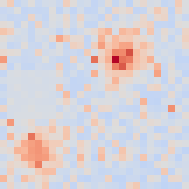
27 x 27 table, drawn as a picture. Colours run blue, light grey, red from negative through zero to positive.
Mirror symmetry: none. Histogram: skewed, a long tail of high values. Odd patch: calmer, in the middle left. Bumps: two. Slope: none. Calmest part: middle left. Odd rows or columns: none.
